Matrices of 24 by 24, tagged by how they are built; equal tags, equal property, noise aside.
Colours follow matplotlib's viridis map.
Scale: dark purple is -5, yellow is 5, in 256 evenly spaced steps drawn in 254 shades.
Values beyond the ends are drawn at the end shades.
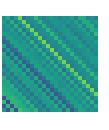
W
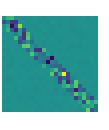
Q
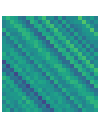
W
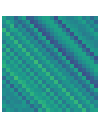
W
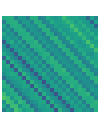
W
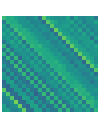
W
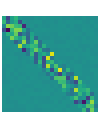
Q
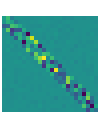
Q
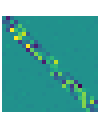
Q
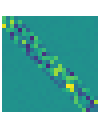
Q
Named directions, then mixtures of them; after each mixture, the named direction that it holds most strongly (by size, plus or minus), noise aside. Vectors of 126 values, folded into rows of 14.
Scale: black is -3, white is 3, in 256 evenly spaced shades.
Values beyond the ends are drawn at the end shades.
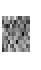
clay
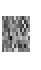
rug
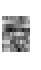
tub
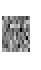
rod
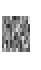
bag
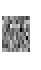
rod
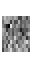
clay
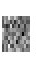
clay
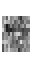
tub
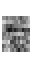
tub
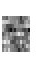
tub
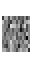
rod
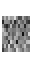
clay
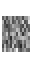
rug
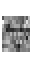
tub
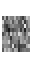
rug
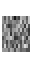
bag
